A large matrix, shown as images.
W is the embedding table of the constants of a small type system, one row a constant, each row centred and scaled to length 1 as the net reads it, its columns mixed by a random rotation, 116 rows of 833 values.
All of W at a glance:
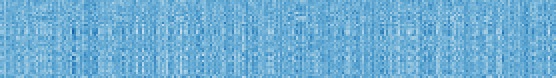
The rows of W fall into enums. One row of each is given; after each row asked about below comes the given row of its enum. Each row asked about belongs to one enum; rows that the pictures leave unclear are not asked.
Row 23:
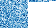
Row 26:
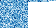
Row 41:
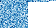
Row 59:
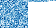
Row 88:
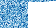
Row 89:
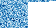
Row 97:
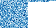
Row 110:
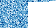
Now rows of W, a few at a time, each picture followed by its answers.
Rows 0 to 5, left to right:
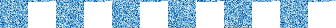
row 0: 110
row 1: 26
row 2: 97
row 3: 23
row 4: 59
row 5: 110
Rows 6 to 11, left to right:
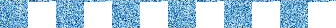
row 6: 23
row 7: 110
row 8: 89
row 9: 23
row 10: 88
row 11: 41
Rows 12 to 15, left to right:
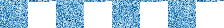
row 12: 23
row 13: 89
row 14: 88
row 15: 23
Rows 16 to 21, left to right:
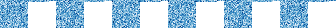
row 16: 88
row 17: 59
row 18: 41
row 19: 41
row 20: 59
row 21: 88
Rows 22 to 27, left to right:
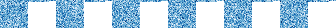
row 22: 88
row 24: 97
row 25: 26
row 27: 41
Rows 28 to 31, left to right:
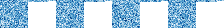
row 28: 59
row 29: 26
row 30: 89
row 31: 26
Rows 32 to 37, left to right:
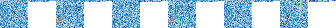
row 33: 88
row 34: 41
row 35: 88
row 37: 23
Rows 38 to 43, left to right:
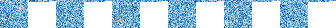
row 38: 23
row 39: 97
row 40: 88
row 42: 59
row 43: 89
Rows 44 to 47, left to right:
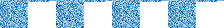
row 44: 97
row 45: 89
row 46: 97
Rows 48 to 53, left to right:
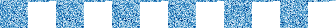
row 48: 97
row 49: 89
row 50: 89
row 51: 89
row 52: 88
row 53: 110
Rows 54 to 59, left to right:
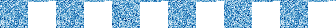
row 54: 59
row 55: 59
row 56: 89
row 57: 59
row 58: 97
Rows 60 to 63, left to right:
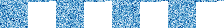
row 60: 89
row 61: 26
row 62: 88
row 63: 41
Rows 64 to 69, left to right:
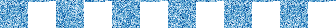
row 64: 88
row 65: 23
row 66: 59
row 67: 26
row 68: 88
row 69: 88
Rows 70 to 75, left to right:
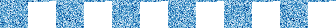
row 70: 110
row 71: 89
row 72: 88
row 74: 88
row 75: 89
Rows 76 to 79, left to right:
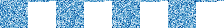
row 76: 97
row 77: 59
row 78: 59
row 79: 41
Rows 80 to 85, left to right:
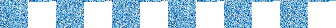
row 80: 23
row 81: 41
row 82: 41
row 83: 23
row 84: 97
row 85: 97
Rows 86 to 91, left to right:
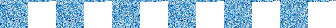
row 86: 89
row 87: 89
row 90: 41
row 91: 41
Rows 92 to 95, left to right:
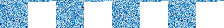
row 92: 89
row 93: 59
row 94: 97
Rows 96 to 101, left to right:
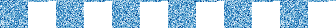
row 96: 59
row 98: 97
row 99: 41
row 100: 97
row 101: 59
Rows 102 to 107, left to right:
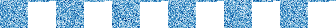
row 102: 97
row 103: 59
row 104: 89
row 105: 97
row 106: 23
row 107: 97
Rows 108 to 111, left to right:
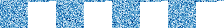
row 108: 97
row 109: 89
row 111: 41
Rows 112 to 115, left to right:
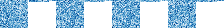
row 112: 23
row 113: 59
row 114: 59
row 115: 88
